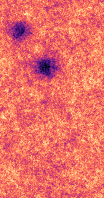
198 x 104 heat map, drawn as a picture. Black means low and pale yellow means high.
The field is mottled with small blotches. Two dips sink into the field. The halves do not mirror each other. Overall the values sit about 70% of the way up the scale. Most values sit high, with a long tail of low ones. No row or column stands out.
